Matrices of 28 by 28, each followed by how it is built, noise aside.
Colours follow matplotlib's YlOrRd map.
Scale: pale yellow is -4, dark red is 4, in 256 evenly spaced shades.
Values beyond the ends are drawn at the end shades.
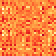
low rank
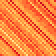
Toeplitz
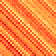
Toeplitz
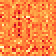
low rank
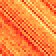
Toeplitz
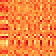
low rank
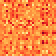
low rank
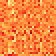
low rank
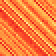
Toeplitz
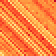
Toeplitz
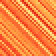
Toeplitz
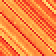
Toeplitz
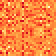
low rank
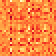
low rank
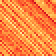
Toeplitz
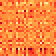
low rank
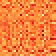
low rank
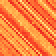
Toeplitz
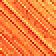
Toeplitz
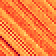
Toeplitz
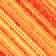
Toeplitz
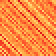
Toeplitz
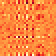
low rank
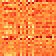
low rank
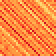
Toeplitz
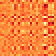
low rank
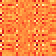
low rank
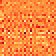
low rank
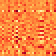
low rank
